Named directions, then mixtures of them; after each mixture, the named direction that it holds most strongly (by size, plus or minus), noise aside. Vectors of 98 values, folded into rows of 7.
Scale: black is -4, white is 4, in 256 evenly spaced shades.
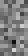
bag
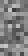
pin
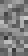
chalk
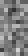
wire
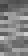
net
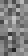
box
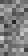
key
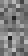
box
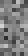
bag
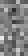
wire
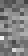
net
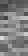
net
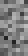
bag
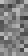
chalk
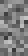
chalk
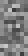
pin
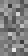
box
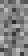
wire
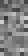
net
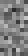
chalk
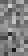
box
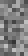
bag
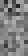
box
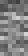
net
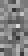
pin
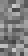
pin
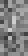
box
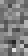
bag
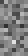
bag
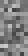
pin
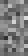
chalk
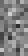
wire
